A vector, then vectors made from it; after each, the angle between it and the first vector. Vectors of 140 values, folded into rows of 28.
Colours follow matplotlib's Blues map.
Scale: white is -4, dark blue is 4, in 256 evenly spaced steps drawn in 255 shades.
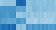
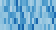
orthogonal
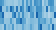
orthogonal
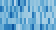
partly aligned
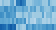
nearly parallel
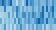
partly opposed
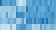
nearly opposite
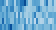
partly aligned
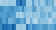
nearly parallel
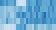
nearly opposite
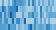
partly aligned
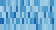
orthogonal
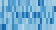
orthogonal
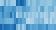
nearly parallel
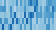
orthogonal
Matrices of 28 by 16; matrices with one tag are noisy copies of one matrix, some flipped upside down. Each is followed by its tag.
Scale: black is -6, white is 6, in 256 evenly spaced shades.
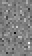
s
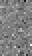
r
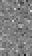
r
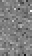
r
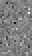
s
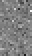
r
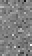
r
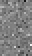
r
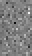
s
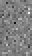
s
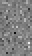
s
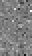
r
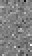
r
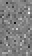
s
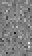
s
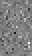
s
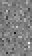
s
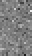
r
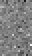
r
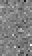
r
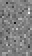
s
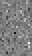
s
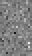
s
